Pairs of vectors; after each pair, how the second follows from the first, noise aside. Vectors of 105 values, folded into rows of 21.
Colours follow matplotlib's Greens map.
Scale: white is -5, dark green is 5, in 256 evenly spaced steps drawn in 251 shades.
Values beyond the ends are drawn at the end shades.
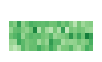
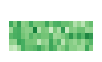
copied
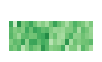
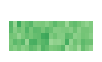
shrunk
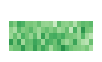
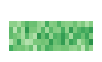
wrapped around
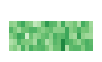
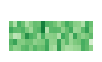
wrapped around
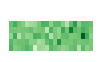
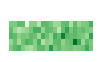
wrapped around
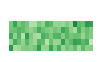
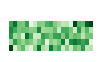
scaled up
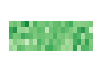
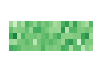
wrapped around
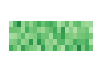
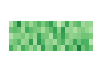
copied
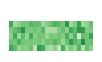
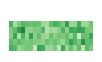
copied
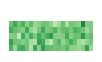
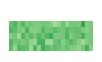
shrunk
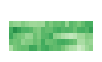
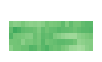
shrunk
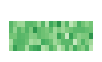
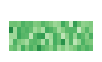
wrapped around
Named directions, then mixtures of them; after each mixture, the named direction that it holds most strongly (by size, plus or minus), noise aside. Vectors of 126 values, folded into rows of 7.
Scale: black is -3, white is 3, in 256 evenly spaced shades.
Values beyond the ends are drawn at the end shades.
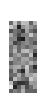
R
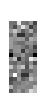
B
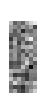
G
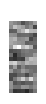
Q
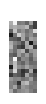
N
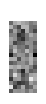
R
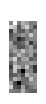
R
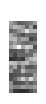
Q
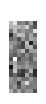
N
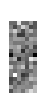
B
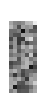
G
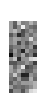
B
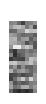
Q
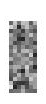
R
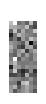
N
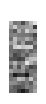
Q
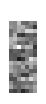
Q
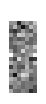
B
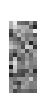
N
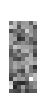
R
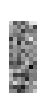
G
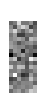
B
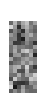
R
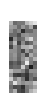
G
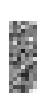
G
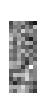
G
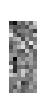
N
